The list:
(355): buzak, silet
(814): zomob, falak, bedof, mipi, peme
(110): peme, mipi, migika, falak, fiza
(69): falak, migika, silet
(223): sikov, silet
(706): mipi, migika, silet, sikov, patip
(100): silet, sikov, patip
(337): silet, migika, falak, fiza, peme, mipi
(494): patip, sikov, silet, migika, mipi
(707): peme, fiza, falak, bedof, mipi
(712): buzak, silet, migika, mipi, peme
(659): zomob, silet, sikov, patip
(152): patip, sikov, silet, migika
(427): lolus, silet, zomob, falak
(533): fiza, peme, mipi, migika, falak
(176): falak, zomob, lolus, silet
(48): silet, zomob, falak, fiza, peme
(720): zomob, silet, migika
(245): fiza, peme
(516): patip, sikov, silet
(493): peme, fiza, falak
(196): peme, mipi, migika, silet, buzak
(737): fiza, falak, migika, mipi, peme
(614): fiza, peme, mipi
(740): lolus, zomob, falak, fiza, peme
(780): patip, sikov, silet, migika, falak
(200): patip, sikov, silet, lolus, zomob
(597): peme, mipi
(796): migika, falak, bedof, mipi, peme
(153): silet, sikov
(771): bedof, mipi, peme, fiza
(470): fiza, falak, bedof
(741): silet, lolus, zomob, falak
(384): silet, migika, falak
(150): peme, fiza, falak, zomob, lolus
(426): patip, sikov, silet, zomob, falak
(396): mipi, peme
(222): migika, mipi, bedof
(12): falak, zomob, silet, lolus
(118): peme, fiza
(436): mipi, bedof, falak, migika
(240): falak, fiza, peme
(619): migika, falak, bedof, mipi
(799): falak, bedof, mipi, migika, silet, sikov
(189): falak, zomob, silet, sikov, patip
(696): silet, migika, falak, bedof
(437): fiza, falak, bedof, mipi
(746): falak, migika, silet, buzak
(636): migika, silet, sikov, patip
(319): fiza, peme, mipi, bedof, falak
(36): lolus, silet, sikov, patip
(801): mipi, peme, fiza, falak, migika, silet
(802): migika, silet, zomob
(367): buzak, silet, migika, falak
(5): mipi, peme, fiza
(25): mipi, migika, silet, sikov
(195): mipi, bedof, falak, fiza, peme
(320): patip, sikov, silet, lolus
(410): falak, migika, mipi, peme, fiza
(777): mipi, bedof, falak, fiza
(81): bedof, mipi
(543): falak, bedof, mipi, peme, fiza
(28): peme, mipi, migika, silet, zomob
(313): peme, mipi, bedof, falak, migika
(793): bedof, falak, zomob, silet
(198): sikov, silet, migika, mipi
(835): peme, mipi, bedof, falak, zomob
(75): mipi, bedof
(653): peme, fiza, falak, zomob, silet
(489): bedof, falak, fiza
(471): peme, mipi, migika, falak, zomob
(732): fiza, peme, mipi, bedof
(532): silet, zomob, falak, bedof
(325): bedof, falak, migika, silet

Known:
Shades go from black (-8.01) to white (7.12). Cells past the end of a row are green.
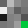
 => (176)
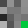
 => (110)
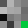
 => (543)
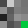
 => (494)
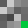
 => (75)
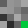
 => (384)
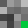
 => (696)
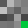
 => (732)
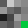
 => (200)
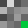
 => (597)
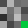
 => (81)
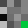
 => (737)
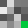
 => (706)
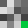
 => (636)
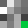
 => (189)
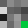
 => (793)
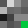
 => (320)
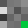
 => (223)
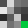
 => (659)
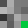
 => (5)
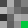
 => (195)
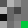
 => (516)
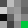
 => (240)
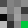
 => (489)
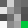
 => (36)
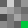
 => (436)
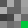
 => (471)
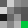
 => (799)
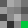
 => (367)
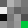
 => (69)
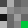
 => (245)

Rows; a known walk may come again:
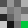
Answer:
(48)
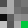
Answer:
(796)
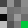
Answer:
(737)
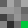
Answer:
(741)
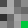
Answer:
(777)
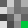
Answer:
(100)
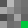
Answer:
(493)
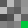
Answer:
(28)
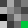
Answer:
(814)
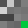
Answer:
(150)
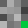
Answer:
(427)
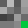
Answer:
(835)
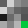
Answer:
(799)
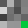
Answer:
(653)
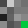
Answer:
(494)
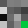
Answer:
(325)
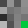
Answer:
(110)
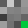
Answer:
(313)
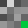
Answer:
(597)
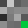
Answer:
(614)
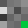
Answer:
(223)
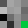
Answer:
(410)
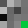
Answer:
(516)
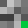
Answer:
(222)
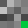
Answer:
(732)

